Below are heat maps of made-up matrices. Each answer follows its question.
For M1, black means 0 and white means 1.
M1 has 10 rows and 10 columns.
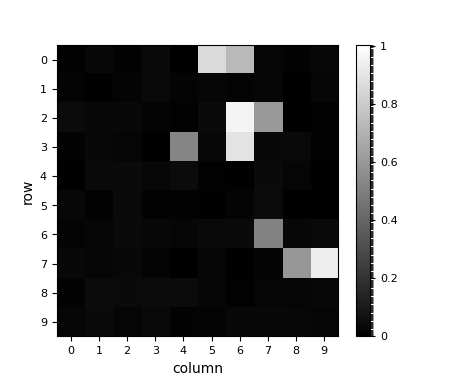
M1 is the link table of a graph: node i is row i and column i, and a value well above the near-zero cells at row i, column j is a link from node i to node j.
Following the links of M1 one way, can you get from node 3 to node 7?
yes
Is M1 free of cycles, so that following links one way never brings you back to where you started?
yes
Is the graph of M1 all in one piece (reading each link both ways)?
no
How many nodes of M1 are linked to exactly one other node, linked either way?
4
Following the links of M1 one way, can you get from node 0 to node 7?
yes
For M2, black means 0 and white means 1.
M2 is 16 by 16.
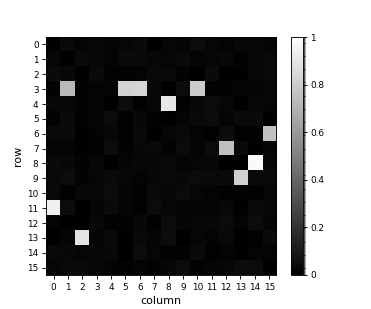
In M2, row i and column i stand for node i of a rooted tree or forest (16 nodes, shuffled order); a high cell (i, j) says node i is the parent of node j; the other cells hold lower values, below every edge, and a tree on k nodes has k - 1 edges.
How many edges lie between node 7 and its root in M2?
0
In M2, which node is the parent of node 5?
3
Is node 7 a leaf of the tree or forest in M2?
no
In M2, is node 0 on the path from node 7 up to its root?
no
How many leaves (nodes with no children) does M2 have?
8
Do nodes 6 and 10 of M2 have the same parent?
yes
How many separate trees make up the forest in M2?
5
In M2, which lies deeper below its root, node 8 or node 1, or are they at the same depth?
the same depth
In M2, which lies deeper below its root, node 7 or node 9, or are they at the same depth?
the same depth
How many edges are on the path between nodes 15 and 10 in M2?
3
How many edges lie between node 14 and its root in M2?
2
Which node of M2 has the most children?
3
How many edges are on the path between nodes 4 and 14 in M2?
2
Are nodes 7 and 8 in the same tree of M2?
no
